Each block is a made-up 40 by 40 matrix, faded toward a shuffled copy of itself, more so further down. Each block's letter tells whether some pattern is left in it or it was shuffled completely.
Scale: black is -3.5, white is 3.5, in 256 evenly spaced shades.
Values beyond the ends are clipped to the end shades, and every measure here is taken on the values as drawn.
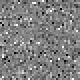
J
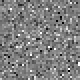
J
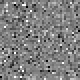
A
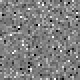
J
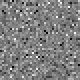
A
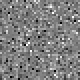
J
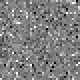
J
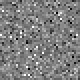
J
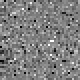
A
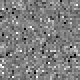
A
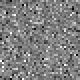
J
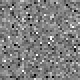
J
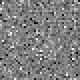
J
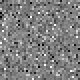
J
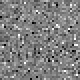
A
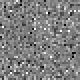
A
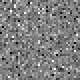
J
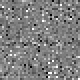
A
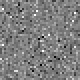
J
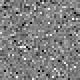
J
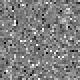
A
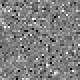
J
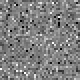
J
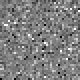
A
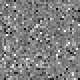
A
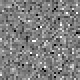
J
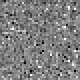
J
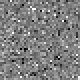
A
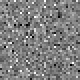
A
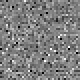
A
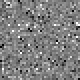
A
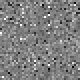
A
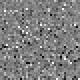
A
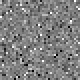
J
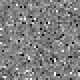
J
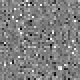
A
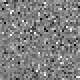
A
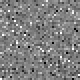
J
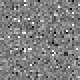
A
